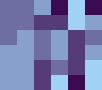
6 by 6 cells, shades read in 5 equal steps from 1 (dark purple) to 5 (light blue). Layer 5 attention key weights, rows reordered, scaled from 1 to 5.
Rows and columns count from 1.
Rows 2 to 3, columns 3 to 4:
2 2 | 3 4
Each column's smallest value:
3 3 2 1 1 1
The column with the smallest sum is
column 3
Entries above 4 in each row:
1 1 0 0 1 2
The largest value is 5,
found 5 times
